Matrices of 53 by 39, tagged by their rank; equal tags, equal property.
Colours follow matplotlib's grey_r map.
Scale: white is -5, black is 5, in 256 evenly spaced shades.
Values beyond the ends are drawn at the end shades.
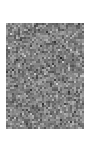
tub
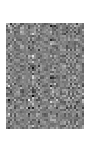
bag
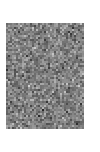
tub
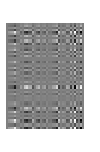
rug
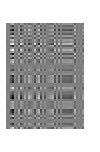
rug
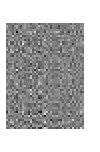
bag
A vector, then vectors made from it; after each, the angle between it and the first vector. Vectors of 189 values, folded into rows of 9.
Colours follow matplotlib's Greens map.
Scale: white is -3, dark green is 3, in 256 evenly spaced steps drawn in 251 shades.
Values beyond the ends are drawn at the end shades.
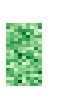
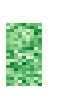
nearly opposite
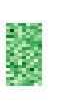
partly opposed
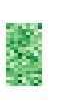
nearly parallel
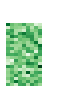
orthogonal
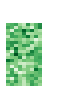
partly aligned
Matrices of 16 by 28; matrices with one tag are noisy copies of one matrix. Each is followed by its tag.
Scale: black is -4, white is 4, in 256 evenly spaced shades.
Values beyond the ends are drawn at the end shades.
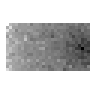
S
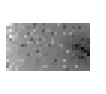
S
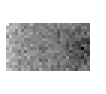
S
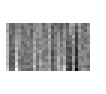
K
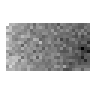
S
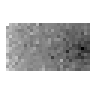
S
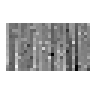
K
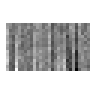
K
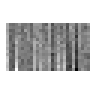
K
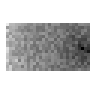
S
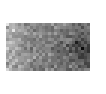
S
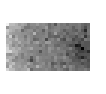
S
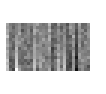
K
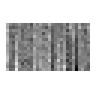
K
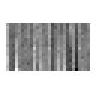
K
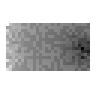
S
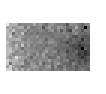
S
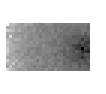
S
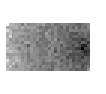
S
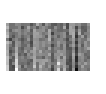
K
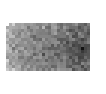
S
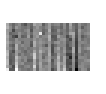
K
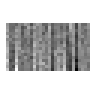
K
